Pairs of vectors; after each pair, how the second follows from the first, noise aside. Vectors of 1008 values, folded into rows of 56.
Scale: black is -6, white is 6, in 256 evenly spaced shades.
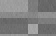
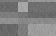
reversed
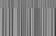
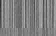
reversed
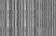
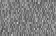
shuffled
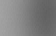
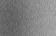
reversed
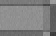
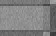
copied
